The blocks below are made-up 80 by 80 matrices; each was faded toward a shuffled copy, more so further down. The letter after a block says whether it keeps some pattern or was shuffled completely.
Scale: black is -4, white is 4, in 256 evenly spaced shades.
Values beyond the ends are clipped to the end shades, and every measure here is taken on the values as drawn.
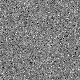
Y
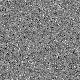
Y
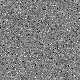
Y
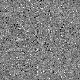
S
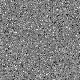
Y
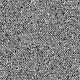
Y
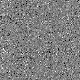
S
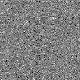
S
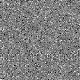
S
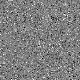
S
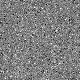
Y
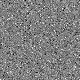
Y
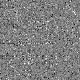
S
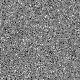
Y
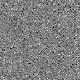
S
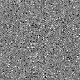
S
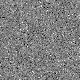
Y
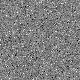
Y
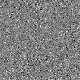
S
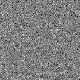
S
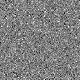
S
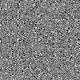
S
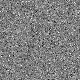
Y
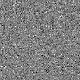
S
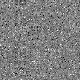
S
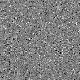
S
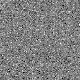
S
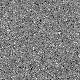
Y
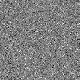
S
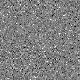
S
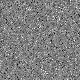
Y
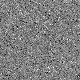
Y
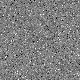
Y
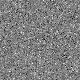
Y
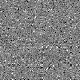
S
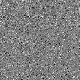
S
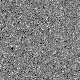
Y
